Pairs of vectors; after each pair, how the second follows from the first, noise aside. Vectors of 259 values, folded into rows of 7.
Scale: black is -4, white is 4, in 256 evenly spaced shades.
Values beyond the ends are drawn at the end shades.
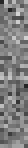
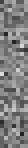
wrapped around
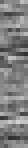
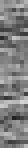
wrapped around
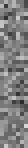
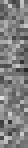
wrapped around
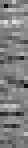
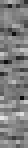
wrapped around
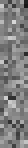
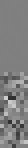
partly zeroed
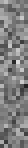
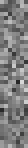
wrapped around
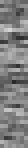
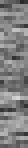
wrapped around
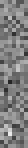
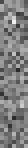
wrapped around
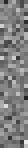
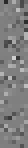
partly zeroed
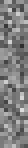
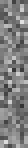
wrapped around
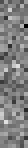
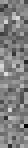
wrapped around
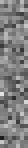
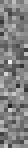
wrapped around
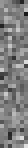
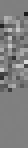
partly zeroed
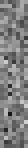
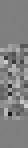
partly zeroed
